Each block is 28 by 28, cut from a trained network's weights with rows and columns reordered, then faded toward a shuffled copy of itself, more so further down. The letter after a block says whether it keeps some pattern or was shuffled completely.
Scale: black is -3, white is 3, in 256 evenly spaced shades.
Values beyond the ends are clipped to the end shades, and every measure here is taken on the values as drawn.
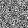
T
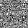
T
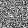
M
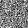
M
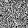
M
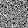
T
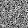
M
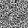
T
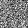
M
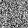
M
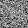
M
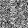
T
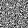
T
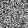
M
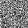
T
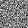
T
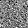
M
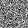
M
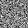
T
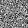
M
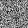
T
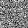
T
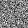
M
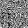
T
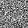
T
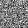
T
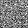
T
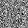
T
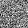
M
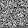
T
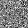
T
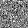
M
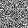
M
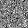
M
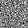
M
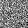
M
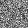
M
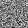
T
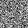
M
